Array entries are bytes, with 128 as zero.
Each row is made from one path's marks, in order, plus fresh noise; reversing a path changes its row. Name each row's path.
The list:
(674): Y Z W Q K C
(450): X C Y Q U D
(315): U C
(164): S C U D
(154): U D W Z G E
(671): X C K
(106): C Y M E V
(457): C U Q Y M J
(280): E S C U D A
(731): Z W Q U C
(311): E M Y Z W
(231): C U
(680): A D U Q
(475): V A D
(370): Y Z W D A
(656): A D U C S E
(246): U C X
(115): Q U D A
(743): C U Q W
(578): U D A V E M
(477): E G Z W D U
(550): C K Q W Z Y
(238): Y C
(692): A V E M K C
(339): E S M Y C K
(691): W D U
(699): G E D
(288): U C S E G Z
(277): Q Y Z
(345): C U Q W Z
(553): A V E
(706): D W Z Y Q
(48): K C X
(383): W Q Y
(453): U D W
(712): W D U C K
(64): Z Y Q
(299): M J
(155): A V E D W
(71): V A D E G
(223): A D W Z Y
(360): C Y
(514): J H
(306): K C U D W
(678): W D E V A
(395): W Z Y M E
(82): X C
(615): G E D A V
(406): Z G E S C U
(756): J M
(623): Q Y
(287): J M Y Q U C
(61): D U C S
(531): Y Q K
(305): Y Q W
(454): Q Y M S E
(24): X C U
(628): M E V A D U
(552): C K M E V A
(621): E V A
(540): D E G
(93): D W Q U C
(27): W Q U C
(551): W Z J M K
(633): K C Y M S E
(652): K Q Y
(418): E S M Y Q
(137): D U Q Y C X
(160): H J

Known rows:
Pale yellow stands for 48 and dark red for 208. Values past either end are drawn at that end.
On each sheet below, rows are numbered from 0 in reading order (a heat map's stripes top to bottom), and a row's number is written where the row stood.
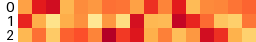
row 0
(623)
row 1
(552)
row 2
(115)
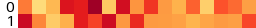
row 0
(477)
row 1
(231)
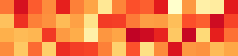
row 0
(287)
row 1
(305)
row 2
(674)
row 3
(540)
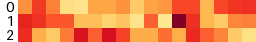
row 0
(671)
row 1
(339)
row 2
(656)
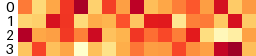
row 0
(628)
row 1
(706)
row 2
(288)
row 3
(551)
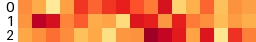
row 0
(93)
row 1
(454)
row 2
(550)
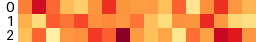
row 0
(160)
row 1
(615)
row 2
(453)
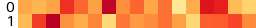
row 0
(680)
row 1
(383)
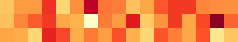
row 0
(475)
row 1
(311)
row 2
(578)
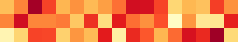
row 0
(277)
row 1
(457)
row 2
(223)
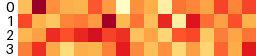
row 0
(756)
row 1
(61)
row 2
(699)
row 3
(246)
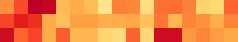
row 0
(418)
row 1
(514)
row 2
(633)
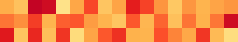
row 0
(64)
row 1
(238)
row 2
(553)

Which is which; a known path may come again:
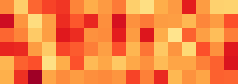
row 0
(615)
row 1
(231)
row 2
(27)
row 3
(24)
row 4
(82)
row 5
(623)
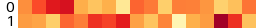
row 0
(418)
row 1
(691)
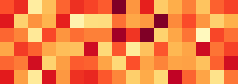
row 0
(743)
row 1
(692)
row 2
(345)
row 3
(299)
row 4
(360)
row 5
(280)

